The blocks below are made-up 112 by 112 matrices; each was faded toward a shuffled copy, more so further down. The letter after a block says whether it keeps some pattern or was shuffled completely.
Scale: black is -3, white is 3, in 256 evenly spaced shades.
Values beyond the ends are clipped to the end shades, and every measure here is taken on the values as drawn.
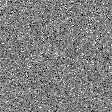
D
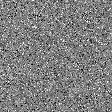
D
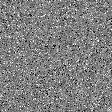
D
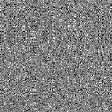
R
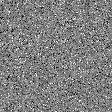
D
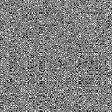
R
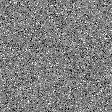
D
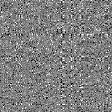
R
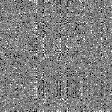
R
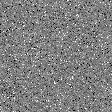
D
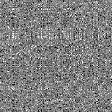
R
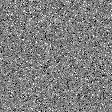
D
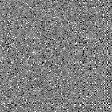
R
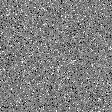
D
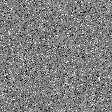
D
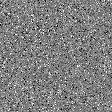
D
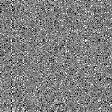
R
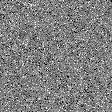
D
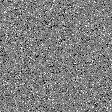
D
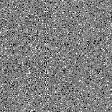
R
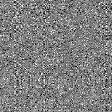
R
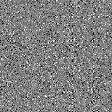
R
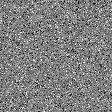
D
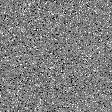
D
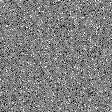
D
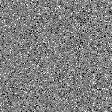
R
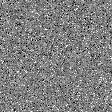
D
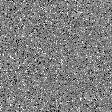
D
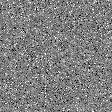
D
